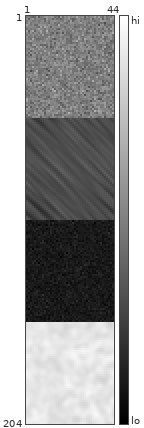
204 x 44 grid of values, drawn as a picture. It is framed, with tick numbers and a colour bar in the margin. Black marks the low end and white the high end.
It is made of 4 by 1 panels. Panel 1,1: middling, fine-grained. Panel 2,1: low, slanting down to the right, faint in contrast. Panel 3,1: very low, fine-grained, faint in contrast. Panel 4,1: very high, blotchy, faint in contrast.
